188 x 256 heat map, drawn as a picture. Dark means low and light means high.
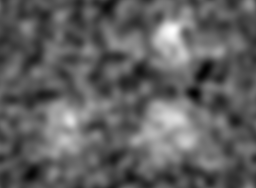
Bumps: three. Odd rows or columns: none. Mirror symmetry: none. Grain: smooth. Lone odd cells: none.
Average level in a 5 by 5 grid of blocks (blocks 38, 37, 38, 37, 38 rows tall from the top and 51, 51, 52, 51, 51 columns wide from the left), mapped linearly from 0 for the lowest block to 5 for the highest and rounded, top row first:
00131 | 01141 | 12111 | 14251 | 02011
